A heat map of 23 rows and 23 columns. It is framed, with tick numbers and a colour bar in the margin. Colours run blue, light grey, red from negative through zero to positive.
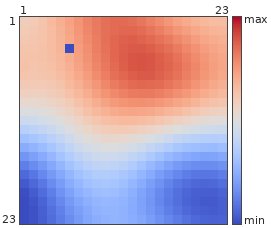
The field climbs toward the top. The top middle is the smoothest part. The ninth with the highest average is the top middle. Overall the values sit about 50% of the way up the scale. No regular stripes run through it. A single lone cell is far lower than the cells round it.
